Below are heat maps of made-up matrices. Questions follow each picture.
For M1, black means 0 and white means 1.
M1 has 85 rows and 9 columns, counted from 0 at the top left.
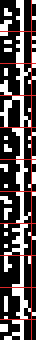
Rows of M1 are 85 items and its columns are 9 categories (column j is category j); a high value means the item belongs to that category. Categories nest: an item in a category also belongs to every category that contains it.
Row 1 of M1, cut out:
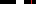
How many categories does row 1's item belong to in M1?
2
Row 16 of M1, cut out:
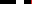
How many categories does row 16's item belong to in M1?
3
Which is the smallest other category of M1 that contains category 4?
5
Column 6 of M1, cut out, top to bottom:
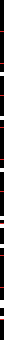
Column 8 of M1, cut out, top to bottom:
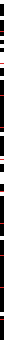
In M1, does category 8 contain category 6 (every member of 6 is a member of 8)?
no
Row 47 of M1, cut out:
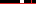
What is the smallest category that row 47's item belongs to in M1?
5
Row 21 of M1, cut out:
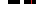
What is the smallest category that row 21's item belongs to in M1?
0
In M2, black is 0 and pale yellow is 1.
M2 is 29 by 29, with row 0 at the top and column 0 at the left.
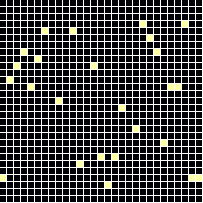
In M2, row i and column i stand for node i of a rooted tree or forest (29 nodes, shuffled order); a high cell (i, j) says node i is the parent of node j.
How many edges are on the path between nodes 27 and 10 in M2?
4
